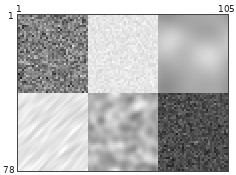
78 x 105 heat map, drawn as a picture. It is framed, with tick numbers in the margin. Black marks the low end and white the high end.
It is made of 2 by 3 panels. Panel 1,1: middling, fine-grained, strong in contrast. Panel 1,2: very high, fine-grained, faint in contrast. Panel 1,3: high, smooth. Panel 2,1: very high, slanting up to the right, faint in contrast. Panel 2,2: high, blotchy. Panel 2,3: low, fine-grained.
